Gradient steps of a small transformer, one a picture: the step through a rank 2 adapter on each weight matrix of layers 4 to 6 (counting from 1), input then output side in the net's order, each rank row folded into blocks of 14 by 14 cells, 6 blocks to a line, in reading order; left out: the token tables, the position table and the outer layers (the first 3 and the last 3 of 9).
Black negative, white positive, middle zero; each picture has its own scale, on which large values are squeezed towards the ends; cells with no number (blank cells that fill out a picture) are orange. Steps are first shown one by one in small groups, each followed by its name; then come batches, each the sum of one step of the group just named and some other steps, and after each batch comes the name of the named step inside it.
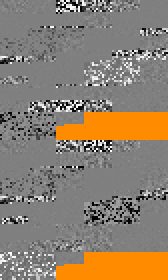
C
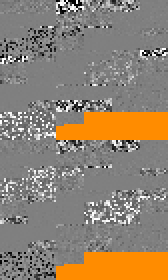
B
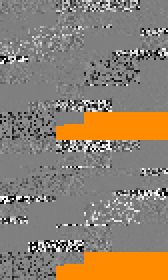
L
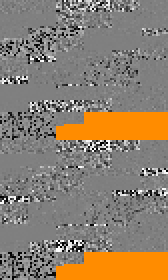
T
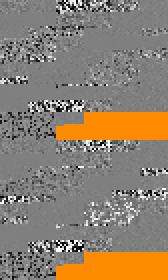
T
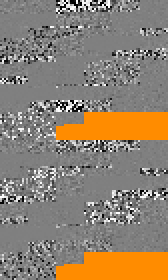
C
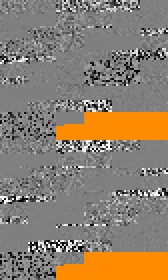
L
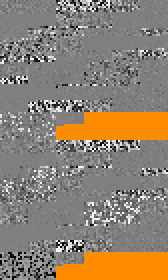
T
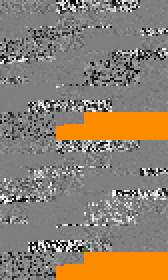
L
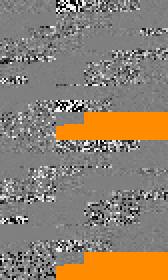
C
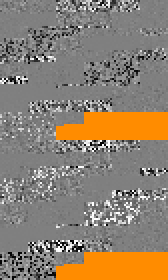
T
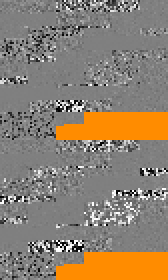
T
